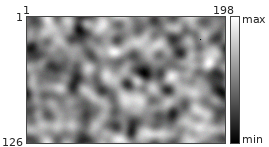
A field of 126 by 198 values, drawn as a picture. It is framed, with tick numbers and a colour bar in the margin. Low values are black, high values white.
Mirror symmetry: none. Odd rows or columns: none. Lone odd cells: 1, lower than its neighbours. Slope: none. Grain: smooth. Histogram: bell-shaped.
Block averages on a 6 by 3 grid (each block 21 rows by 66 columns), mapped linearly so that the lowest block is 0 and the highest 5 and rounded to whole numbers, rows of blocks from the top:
2 3 2
0 5 2
0 1 3
2 3 2
1 3 2
3 3 5
